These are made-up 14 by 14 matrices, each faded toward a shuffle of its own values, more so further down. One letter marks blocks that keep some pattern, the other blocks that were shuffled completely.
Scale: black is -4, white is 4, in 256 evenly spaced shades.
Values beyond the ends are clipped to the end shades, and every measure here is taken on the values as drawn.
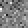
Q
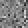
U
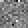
U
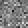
Q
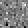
U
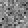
Q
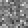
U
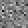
U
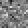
U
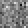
U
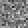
Q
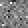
Q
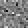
Q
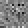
U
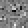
U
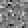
Q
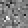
Q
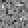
Q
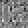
U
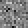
Q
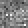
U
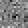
U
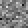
U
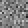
Q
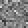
Q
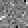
Q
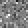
Q
